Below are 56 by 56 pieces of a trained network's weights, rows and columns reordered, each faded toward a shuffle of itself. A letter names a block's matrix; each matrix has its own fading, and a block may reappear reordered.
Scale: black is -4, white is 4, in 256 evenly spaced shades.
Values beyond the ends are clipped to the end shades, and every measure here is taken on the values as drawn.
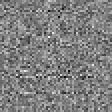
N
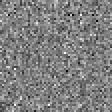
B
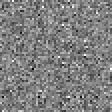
B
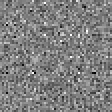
B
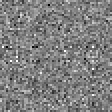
B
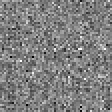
B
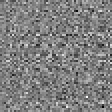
N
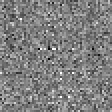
B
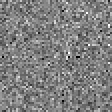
B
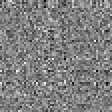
N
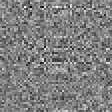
N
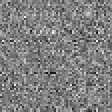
N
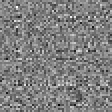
N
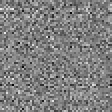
N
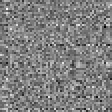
N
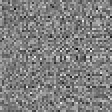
N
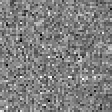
B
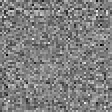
N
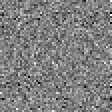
B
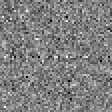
B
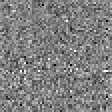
B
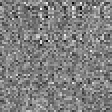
N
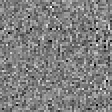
B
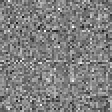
N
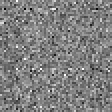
B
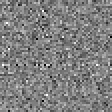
B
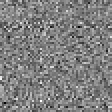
N
